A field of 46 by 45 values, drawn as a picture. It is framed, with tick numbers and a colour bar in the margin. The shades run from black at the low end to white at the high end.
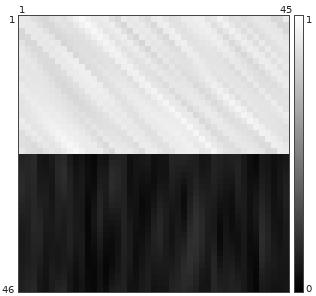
It is made of 2 by 1 panels. Panel 1,1: very high, slanting down to the right, faint in contrast. Panel 2,1: very low, streaked downward, faint in contrast.
